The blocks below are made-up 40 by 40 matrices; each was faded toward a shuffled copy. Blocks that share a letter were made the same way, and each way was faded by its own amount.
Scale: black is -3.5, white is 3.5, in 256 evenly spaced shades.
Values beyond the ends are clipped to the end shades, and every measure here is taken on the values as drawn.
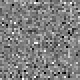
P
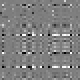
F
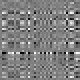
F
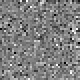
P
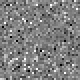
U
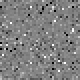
U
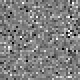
P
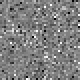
P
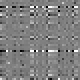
F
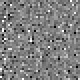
P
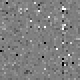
U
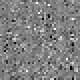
P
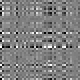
F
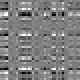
F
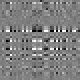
F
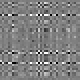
F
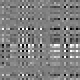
F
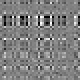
F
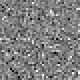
P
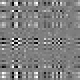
F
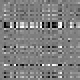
F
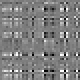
F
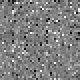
U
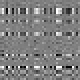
F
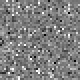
P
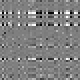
F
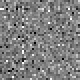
P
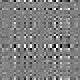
F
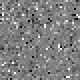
U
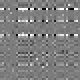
F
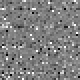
U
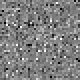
P
